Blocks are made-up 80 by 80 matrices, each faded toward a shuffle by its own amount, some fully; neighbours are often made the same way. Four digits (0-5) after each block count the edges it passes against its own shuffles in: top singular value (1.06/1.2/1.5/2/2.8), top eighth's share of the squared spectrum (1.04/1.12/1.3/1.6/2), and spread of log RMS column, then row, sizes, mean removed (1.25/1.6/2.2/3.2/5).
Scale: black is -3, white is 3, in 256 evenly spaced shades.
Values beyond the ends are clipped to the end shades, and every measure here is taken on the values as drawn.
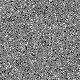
2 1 0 0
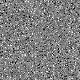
3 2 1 0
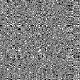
4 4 2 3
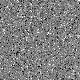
2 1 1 0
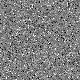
2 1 0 0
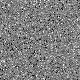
1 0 0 0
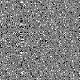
4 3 2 1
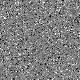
0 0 0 0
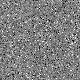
0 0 0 0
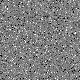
0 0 0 0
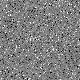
1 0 0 0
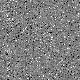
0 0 1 0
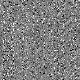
1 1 3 0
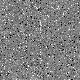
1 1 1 0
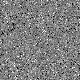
0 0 0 1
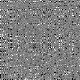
4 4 3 3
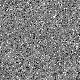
1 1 0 0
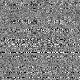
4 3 0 4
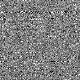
3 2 1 3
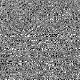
3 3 0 4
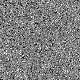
1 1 0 0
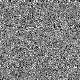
2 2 0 2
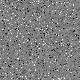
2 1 0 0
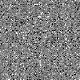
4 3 2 2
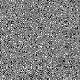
4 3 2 2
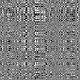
5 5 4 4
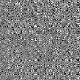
4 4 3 3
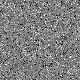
1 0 0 0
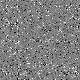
3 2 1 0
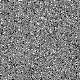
2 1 1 0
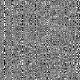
4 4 4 2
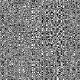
4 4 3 2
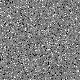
1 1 0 0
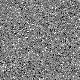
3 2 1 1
